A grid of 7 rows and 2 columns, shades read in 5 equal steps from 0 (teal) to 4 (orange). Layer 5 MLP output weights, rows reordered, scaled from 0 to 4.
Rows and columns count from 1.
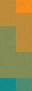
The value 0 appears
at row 7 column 1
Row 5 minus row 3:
0 -1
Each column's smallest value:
0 1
